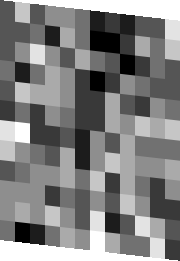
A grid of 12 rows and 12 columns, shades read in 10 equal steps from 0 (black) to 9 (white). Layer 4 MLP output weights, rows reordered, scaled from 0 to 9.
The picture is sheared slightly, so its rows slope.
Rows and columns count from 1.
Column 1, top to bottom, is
3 3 3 4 3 2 8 7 3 5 5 4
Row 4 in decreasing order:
6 5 5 4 4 4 3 3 2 2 1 0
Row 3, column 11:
4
